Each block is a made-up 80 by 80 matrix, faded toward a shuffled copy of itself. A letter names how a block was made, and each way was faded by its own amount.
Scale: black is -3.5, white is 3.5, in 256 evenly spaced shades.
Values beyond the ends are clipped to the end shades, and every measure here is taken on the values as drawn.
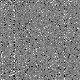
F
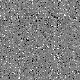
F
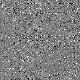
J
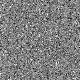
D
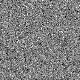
D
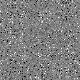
F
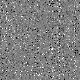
F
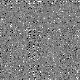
J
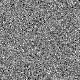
D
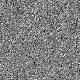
D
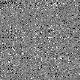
J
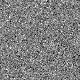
D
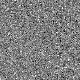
D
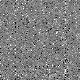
F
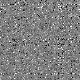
J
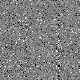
F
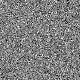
D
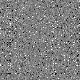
F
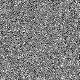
D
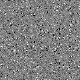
J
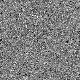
D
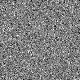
D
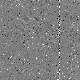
F
